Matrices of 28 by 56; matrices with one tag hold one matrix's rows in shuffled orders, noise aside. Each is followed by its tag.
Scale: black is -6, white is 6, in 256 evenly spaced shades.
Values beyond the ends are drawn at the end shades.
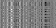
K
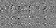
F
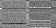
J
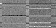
J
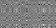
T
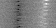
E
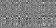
T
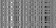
K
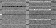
J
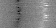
E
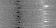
E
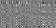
T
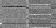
J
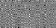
F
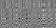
T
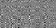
F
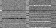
J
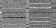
J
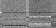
J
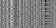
K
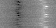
E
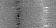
E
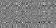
T
